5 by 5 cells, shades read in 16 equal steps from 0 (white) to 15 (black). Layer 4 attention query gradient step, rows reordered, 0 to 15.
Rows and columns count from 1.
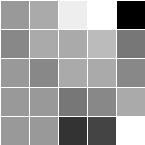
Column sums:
31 29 31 27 35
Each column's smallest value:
6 5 1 0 0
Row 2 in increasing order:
4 5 5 7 8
